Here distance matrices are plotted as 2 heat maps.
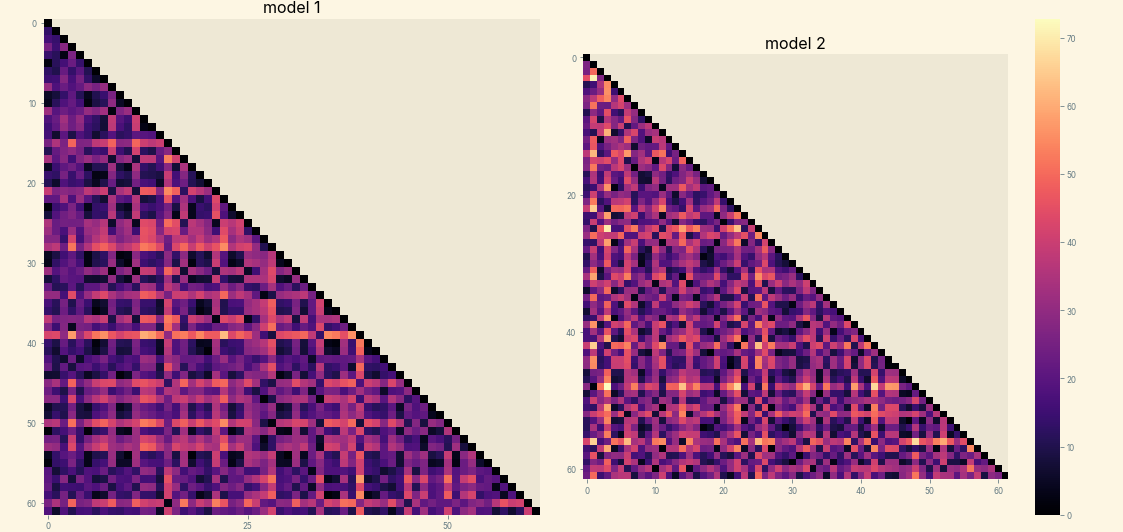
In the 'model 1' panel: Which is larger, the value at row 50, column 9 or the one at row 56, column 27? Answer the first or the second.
the first
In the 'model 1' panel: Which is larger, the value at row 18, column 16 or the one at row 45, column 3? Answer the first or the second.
the second
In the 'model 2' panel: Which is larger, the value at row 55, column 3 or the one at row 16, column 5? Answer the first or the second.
the first
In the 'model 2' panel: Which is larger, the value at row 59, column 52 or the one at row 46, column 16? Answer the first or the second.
the first
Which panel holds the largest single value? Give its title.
model 2
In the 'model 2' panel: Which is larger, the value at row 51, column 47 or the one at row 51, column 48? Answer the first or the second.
the second
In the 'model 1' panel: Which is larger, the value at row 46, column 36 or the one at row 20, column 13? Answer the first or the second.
the first
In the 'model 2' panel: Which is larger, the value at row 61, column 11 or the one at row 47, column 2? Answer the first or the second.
the first
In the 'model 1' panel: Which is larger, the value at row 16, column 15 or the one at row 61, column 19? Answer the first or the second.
the first
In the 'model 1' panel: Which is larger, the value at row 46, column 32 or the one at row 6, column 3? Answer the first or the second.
the first
